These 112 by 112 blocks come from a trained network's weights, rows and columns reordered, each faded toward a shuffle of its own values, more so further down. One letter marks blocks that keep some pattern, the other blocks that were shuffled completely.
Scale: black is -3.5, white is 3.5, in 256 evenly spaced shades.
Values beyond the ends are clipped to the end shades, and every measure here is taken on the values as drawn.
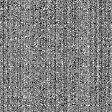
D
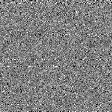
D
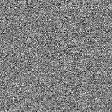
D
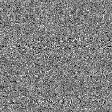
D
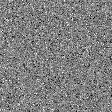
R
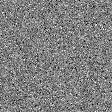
R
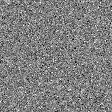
R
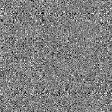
D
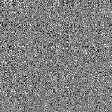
D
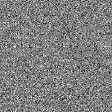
D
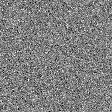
R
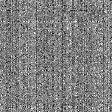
D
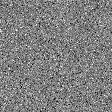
R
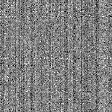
D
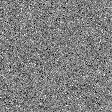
R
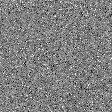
R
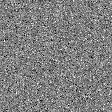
R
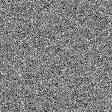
R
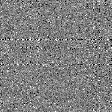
D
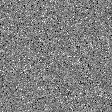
R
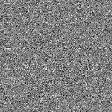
D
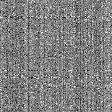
D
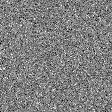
R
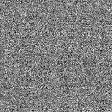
D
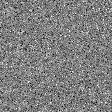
R
